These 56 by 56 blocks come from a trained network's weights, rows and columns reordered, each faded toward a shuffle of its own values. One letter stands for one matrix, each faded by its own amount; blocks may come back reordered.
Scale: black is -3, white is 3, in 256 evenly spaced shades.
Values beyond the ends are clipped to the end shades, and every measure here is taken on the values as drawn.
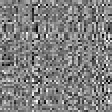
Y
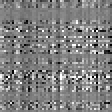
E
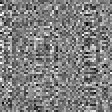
Y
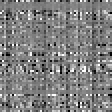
E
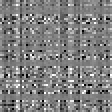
E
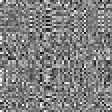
Y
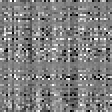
E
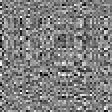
Y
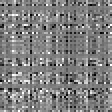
E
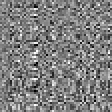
Y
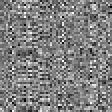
Y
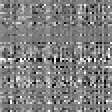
E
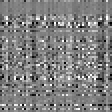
E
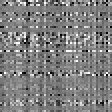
E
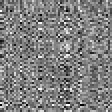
Y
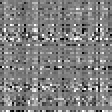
E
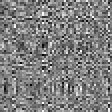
Y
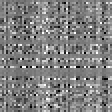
E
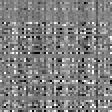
E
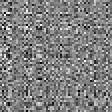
Y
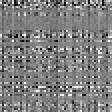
E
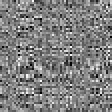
Y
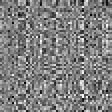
Y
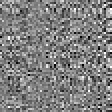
Y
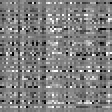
E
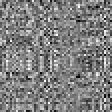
Y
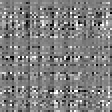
E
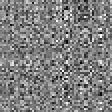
Y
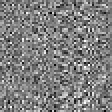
Y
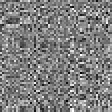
Y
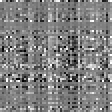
E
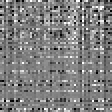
E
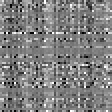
E
